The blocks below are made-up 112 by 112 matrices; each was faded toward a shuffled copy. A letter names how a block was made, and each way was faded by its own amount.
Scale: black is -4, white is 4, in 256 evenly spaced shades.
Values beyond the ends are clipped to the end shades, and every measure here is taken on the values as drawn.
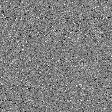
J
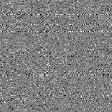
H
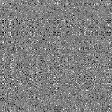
H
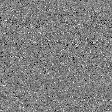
J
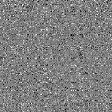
H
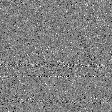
J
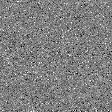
J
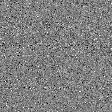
J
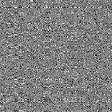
H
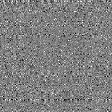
H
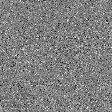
J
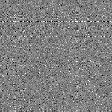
H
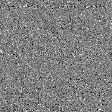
J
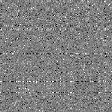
H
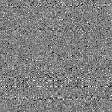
H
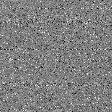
J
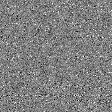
J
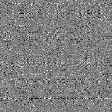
H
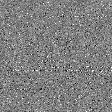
J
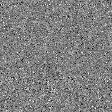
J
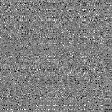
H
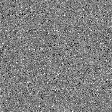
J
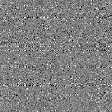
H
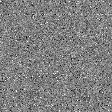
J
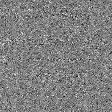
J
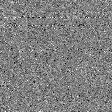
J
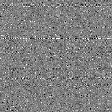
H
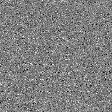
J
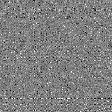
H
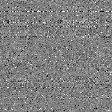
H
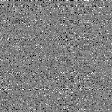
H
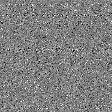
J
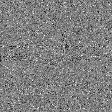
J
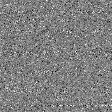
J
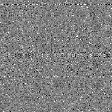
H
